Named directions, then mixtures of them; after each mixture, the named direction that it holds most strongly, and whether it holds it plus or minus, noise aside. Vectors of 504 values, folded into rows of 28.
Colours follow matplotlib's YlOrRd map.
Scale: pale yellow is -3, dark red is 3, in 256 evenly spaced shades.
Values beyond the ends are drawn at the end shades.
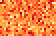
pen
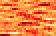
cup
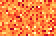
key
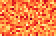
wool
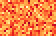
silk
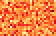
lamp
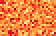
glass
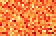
key, minus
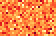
key, minus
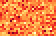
key, plus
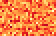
lamp, minus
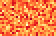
wool, plus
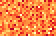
key, plus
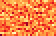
wool, minus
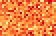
pen, plus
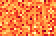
key, plus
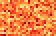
silk, plus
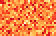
silk, minus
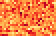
pen, plus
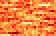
cup, minus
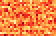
lamp, plus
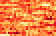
cup, minus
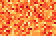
silk, minus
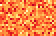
glass, plus
